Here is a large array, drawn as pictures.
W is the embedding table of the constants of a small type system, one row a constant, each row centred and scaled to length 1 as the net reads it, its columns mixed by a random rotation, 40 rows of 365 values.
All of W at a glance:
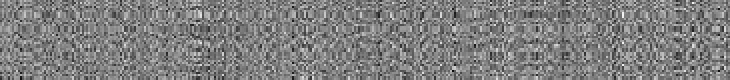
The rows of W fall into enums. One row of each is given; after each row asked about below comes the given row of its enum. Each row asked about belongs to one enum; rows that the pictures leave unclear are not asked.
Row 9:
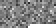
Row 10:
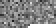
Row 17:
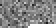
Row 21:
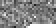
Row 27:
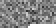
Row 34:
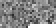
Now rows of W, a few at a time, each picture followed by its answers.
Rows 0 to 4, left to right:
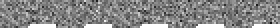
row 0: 27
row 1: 9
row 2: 27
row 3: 10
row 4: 17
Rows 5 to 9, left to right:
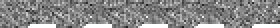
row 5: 27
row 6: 21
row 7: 21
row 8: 21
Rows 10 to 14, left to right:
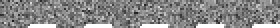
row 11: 27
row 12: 17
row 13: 34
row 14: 34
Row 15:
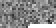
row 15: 34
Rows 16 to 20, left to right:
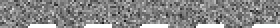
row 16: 9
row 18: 10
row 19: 34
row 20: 27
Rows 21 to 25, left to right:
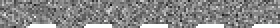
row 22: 9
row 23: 9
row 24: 10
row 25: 10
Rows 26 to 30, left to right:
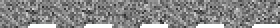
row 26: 27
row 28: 34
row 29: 27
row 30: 9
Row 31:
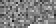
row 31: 10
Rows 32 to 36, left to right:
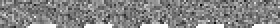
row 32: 21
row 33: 34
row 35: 17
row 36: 10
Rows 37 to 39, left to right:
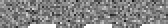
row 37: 27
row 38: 10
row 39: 10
